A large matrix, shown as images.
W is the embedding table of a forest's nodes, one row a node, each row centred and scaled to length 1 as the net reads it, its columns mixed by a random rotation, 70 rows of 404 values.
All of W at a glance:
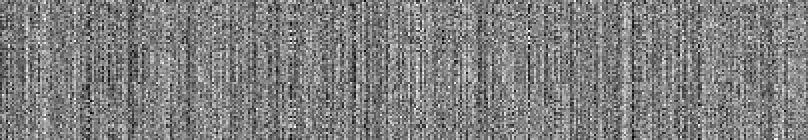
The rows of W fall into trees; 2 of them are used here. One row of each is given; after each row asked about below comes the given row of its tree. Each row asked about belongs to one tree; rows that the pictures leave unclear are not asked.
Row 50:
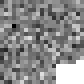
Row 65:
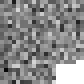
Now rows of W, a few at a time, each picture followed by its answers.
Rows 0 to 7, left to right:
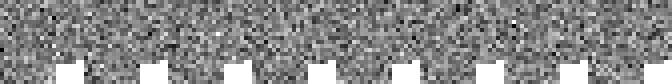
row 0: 50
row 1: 50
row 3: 65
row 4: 65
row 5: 65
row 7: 50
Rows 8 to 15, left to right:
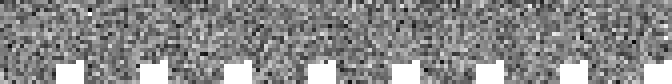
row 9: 50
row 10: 65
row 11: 65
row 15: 50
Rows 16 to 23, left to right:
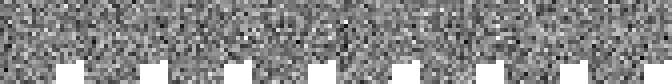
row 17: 65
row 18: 50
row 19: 50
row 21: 50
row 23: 65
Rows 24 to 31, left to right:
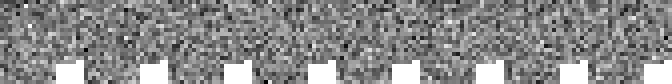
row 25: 50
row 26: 65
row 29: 65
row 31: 65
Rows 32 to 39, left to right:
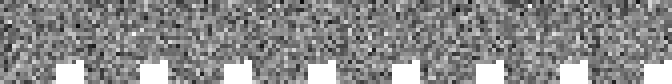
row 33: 65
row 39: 65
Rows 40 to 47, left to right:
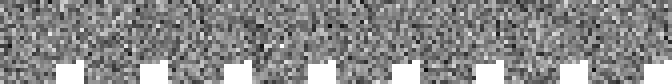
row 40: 65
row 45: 65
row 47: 65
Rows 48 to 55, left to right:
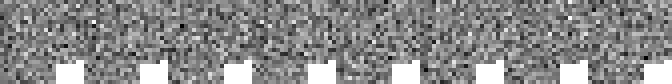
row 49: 65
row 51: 65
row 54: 50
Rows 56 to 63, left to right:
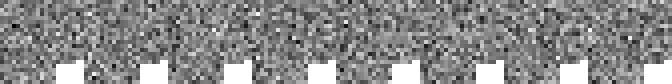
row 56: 50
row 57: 50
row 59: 50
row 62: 50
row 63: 50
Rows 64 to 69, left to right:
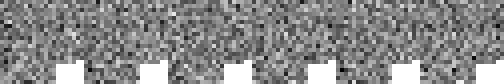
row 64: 65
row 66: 50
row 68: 65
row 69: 65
